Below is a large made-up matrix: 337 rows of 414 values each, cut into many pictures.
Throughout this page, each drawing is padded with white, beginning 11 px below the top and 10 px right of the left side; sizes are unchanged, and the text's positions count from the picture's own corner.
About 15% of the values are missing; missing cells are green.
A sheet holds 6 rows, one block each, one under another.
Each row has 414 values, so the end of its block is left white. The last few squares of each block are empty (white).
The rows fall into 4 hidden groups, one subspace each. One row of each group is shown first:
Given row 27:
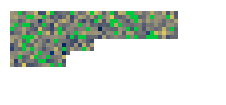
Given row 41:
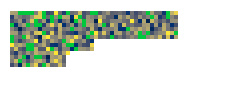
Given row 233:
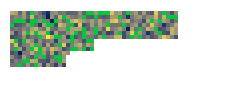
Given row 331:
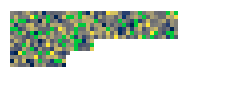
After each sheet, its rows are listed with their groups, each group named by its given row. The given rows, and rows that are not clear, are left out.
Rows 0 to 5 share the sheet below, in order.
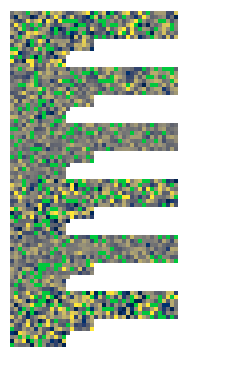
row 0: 331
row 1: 233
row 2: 41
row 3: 41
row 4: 27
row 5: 331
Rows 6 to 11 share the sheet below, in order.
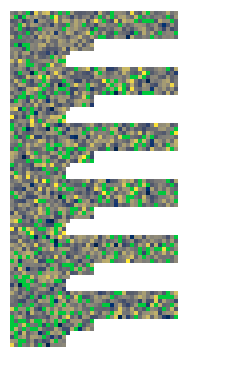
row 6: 331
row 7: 331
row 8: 233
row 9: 331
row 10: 331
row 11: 233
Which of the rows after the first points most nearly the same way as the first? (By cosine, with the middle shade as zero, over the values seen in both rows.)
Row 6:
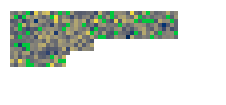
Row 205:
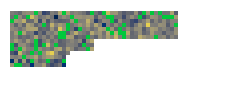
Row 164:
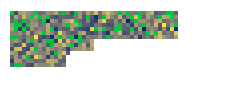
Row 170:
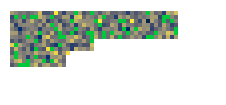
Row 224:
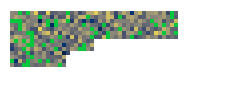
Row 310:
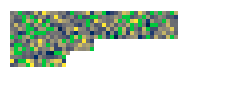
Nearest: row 310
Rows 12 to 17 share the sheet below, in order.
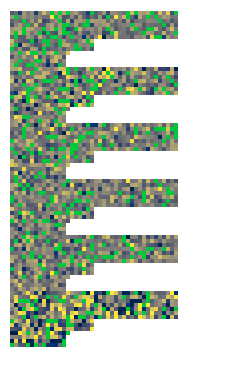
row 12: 27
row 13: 27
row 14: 27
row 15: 41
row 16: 41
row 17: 331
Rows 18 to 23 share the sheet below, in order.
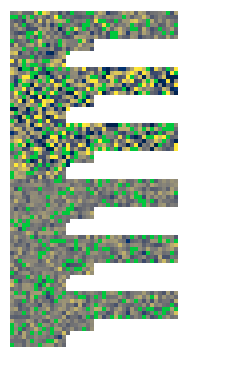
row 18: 331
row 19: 233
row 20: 233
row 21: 233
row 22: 233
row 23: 233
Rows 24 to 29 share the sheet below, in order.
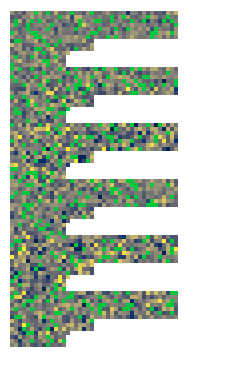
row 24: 41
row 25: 233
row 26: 233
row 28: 233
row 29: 41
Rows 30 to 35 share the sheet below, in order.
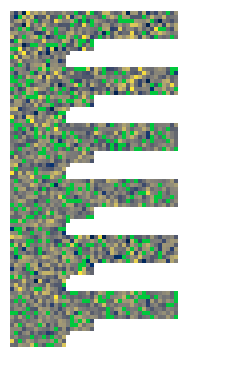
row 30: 41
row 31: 331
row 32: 331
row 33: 331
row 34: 27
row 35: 331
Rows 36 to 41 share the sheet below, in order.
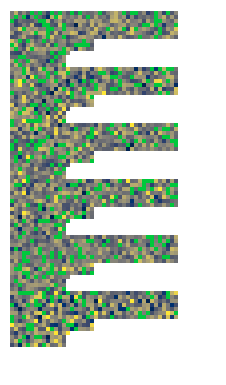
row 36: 233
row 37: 233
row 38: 331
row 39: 41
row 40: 27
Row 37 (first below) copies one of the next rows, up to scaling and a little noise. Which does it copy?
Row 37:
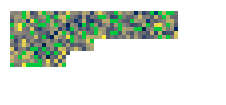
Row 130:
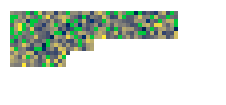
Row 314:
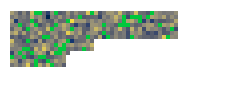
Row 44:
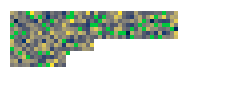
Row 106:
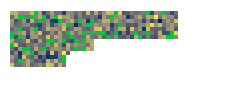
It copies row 130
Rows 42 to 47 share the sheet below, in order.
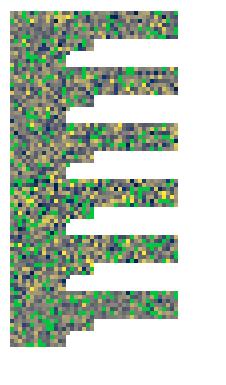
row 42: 233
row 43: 233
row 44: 233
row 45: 331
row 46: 27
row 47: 41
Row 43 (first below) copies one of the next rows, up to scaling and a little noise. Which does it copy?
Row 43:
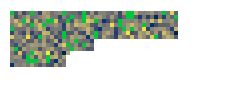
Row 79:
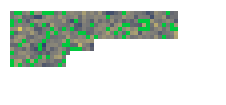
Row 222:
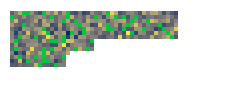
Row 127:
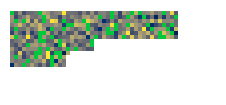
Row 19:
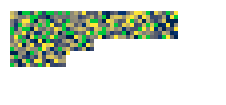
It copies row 127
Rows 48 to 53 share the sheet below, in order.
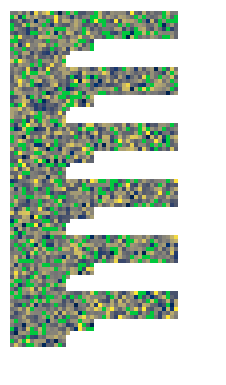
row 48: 331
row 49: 233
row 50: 41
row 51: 27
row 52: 233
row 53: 233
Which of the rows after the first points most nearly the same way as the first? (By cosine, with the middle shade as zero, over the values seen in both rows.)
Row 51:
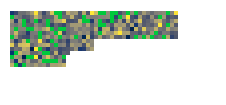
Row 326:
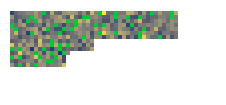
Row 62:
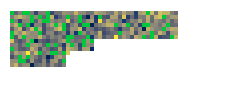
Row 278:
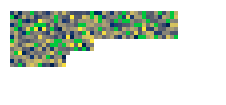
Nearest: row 326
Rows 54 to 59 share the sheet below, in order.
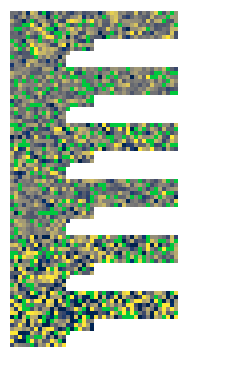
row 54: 233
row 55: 41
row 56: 27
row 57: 233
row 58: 331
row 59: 331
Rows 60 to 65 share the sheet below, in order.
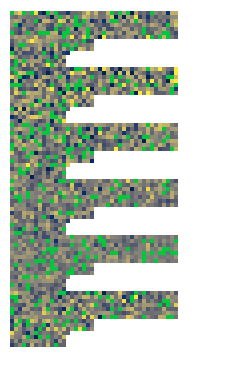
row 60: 27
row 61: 27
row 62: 27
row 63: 41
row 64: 331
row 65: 27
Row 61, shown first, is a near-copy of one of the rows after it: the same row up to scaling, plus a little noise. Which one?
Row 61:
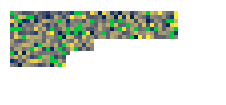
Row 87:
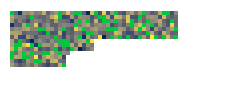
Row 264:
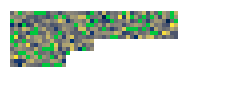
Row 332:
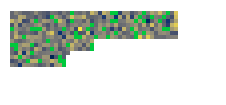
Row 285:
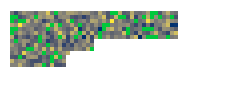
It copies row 332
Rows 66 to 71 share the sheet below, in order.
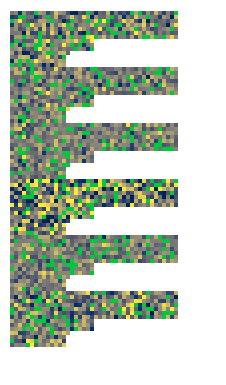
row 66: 27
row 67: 41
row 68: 41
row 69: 331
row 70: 27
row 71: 331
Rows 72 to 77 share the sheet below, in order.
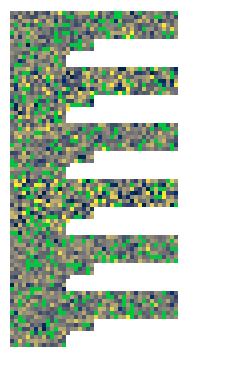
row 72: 331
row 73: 233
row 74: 233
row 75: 41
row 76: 331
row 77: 233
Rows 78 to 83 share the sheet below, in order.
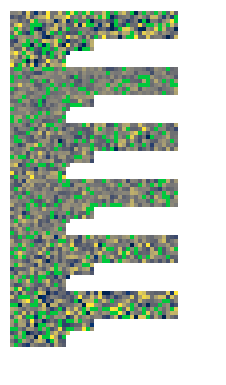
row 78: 233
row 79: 233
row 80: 331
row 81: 41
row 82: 41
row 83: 233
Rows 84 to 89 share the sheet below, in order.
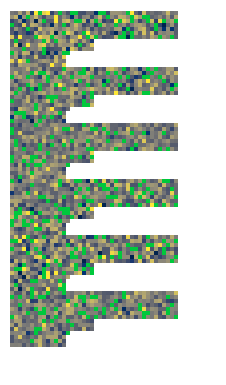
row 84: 331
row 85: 331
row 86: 27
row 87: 27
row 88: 41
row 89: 233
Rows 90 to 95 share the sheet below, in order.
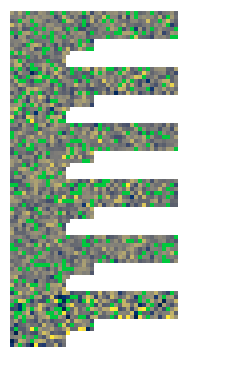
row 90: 27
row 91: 331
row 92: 27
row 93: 27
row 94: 331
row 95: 233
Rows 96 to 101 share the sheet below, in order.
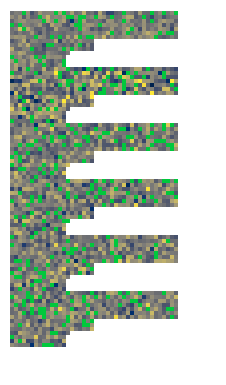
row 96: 233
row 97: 27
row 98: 27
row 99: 27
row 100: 233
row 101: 331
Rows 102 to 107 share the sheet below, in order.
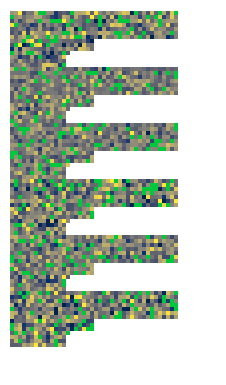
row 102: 27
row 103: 27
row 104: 41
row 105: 233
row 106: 233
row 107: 41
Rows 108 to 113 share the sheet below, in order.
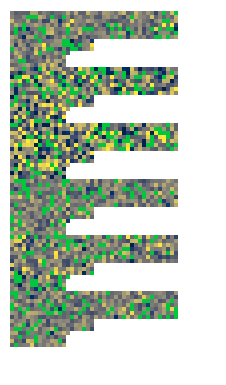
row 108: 233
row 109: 27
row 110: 331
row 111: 233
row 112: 41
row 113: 331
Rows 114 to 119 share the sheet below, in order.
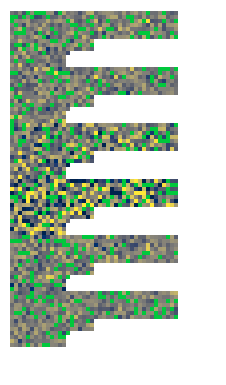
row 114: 41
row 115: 331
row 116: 41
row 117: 27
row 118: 331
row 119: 233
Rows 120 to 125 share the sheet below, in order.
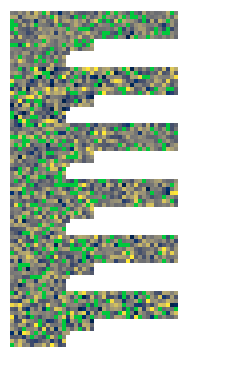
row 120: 331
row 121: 27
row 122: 27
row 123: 27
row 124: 331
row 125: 27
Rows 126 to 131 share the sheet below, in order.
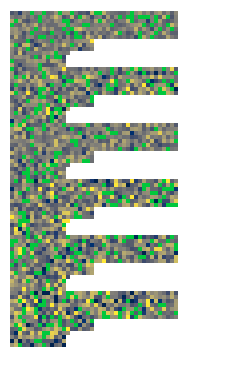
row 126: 27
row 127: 233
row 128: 41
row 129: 27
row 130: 233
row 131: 331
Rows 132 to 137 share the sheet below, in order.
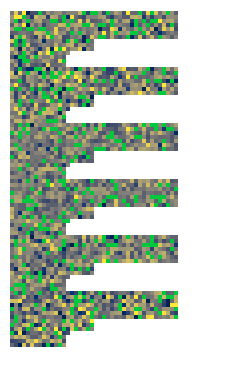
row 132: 41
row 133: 233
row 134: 233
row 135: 27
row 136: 233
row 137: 27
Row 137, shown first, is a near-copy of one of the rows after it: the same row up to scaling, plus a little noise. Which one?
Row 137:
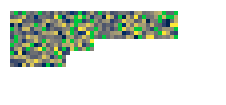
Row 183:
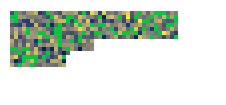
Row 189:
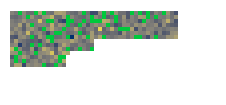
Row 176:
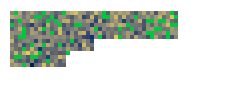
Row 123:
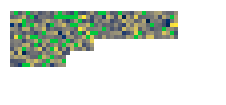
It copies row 123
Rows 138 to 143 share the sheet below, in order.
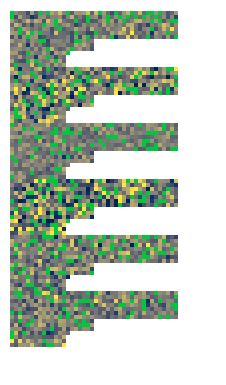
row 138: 331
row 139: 233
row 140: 27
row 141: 331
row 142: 41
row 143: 331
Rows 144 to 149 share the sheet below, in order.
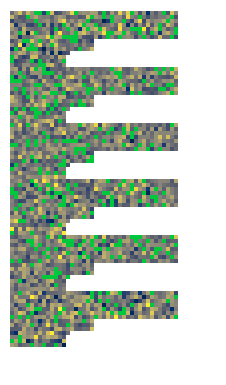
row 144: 27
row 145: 233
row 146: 27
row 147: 331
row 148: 27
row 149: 331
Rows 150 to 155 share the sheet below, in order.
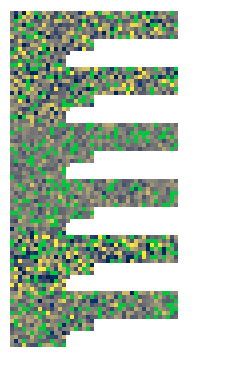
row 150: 41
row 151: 331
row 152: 233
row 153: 331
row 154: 331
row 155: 27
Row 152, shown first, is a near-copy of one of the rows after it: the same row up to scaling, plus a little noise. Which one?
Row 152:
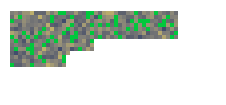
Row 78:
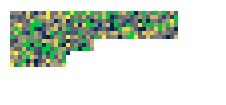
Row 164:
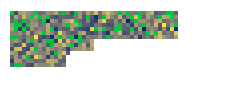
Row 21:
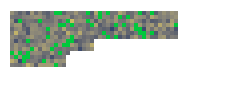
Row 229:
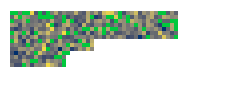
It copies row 229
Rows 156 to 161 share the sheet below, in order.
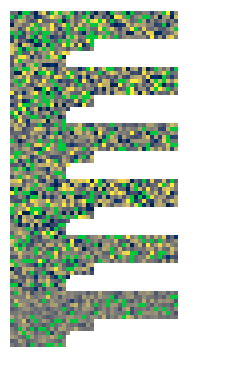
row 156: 27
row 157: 41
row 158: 41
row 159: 27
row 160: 41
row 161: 233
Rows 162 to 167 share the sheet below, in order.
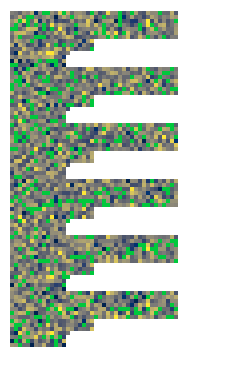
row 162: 331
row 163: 41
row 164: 233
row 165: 41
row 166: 331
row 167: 331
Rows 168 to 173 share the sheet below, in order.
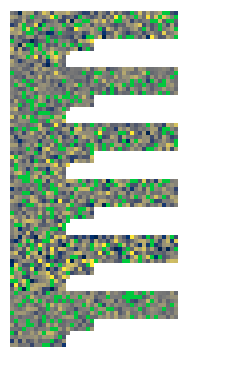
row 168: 27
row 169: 331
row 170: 41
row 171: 27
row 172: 27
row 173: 331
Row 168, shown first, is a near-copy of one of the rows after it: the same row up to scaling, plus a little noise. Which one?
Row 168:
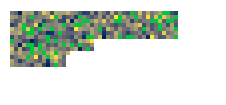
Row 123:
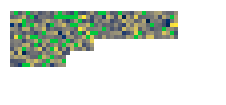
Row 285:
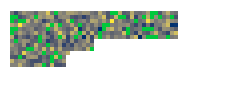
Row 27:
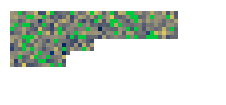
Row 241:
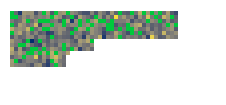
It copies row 241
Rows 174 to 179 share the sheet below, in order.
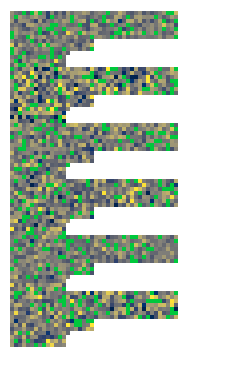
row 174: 233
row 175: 331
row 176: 27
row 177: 331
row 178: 331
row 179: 233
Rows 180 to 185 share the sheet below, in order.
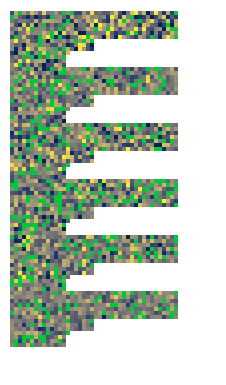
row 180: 233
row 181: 331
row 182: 27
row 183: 27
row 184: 41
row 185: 27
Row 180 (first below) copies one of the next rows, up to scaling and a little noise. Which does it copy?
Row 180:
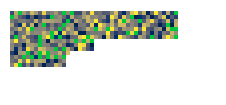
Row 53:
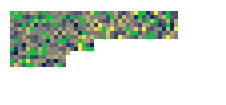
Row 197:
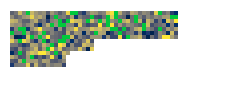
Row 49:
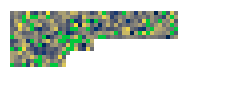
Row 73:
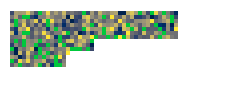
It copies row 53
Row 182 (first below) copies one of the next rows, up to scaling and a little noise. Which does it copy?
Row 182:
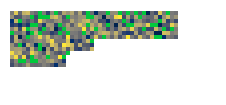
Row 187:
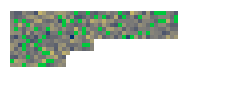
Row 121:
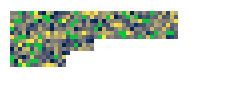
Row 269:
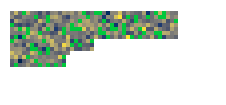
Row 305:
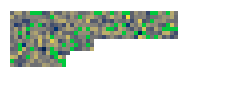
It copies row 269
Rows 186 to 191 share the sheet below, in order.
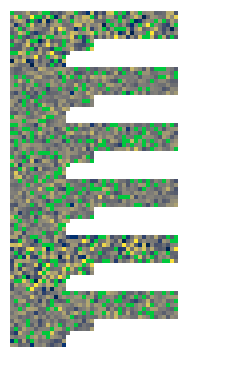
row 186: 331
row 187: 27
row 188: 27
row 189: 27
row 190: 27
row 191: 331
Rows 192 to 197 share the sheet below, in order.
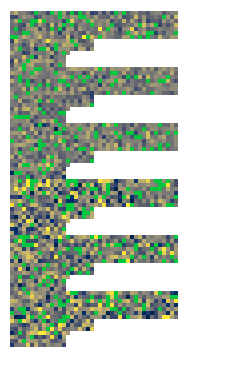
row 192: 27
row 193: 27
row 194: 331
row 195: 233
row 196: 331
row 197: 233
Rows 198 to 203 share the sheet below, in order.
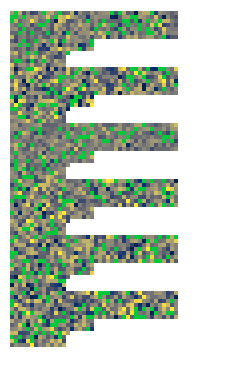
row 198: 233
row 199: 233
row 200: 233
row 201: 233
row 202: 331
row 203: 331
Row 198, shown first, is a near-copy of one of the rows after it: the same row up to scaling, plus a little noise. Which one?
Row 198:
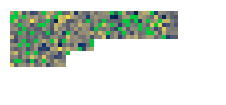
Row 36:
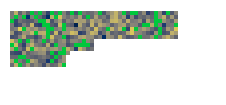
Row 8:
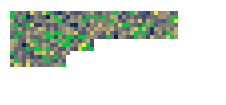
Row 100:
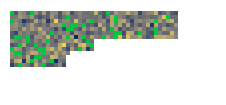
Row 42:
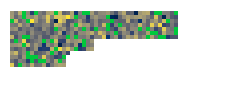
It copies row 42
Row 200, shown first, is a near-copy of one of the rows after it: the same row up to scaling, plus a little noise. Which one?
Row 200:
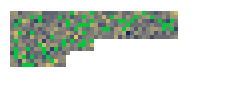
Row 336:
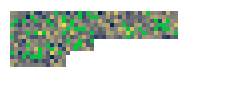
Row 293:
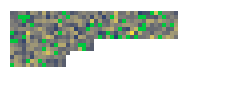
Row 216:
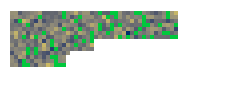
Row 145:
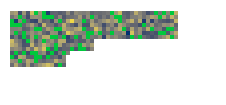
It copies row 216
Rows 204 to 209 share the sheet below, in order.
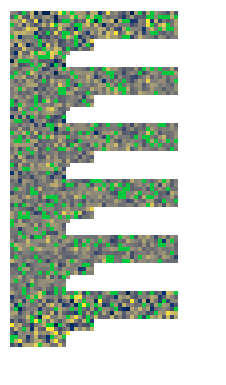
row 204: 331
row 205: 331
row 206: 331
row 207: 27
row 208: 233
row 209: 41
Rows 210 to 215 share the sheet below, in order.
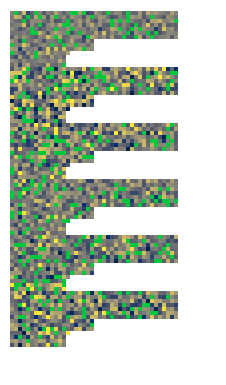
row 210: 41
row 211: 41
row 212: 331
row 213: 41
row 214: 331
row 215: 41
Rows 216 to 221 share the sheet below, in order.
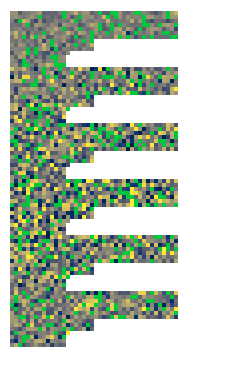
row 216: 233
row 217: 27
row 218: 331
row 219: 41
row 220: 331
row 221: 233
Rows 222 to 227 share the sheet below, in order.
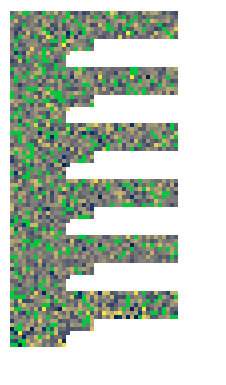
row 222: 233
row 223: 41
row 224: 27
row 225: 27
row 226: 41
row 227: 27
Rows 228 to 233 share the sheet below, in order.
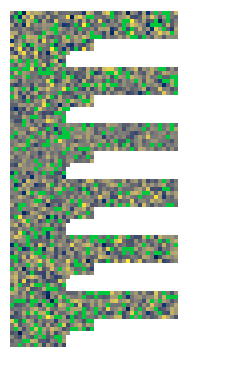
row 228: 41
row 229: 233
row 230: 331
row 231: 41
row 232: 27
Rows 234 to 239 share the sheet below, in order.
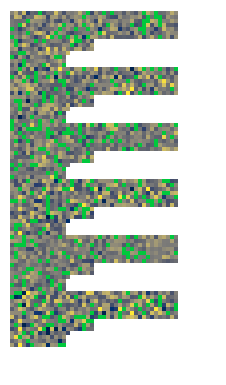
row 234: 41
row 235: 331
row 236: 233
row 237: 41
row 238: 27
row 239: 41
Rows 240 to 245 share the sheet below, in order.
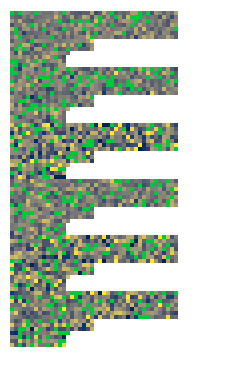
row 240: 27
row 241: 27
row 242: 27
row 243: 233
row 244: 27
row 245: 27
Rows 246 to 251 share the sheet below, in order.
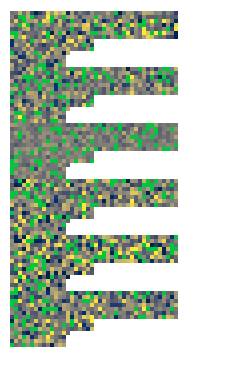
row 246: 233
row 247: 41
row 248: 27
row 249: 41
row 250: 41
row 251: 27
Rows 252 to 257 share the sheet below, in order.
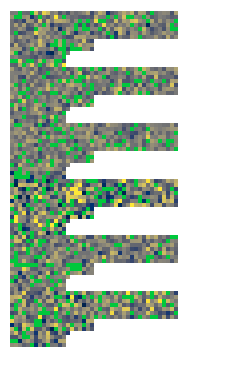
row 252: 331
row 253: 233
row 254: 331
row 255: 233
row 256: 41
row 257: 41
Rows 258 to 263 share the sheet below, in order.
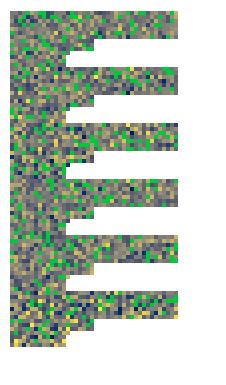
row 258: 233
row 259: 331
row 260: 41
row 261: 41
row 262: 233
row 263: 27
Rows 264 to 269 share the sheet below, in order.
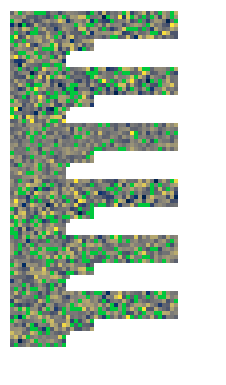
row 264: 27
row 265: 331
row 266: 41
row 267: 233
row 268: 233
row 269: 27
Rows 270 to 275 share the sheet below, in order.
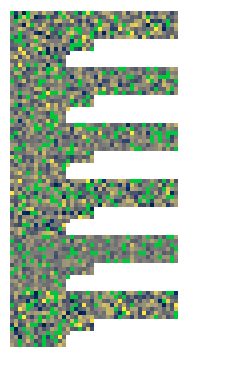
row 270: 41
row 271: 41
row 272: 41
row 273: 27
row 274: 41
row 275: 233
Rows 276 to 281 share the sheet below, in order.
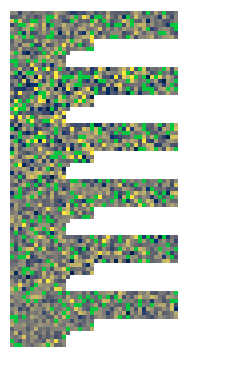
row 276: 27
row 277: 331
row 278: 27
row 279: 27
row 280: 27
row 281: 233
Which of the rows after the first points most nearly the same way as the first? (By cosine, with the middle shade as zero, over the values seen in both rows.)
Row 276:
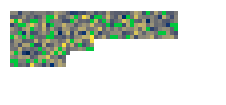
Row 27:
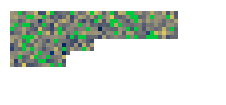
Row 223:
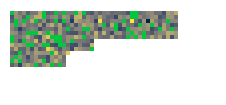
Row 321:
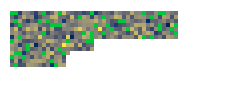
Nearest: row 321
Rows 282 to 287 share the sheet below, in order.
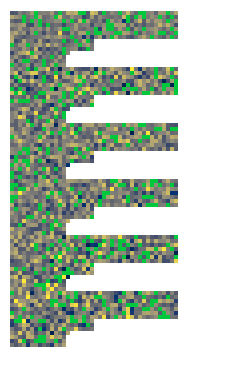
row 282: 27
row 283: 331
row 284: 41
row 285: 27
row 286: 233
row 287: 233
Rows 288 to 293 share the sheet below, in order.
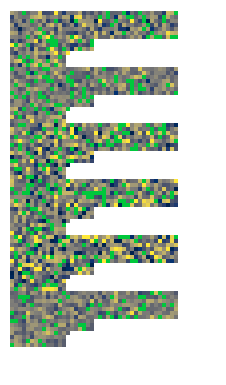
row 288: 41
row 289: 331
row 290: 41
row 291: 233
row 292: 27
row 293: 233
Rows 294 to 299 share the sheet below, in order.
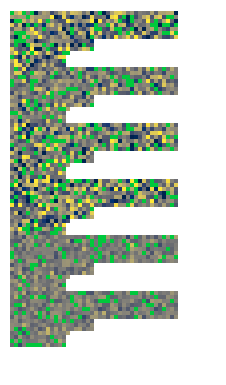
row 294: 27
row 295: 41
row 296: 41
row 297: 331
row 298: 41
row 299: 41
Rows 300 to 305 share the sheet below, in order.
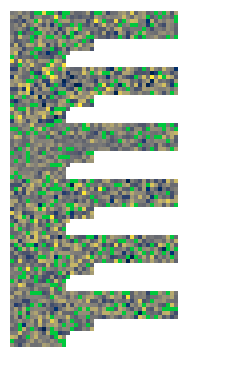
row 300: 331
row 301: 233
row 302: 233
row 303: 41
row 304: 331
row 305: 27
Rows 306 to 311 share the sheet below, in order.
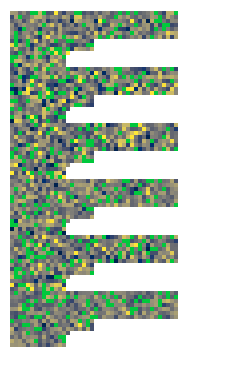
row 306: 41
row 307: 233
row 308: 331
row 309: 331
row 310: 331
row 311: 233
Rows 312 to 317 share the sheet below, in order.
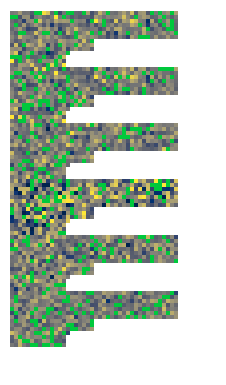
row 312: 331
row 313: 331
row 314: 233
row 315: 233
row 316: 233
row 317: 233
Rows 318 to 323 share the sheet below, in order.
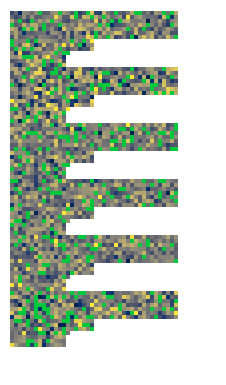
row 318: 27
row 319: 41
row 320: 41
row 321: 27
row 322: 331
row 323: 233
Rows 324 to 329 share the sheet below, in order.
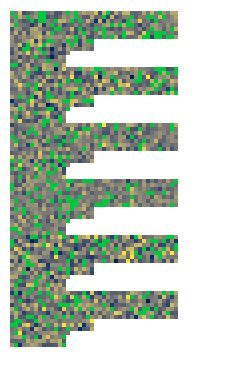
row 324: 27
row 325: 41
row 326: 27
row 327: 41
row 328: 331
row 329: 27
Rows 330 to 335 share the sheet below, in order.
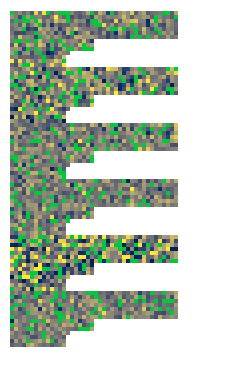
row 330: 331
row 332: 27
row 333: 41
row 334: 27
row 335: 27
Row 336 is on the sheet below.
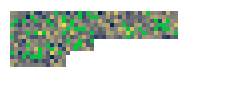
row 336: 233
